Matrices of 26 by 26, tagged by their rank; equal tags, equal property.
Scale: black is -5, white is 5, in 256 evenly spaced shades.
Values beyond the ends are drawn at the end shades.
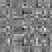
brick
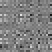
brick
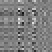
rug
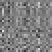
brick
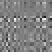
rug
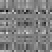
rug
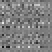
brick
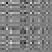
rug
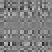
rug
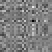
brick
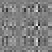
rug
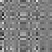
rug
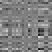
rug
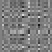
rug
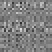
brick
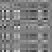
rug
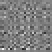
brick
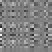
rug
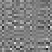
brick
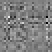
brick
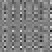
rug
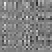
brick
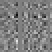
brick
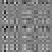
rug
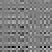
rug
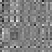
brick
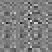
brick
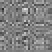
brick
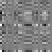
rug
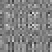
brick
